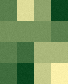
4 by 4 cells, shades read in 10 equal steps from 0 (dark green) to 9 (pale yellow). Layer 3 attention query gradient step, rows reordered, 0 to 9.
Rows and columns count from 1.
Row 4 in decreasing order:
9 7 2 0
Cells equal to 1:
0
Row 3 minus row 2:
-1 -2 2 3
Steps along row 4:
down up up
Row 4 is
2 0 7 9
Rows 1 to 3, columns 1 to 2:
3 8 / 4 4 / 3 2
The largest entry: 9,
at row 4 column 4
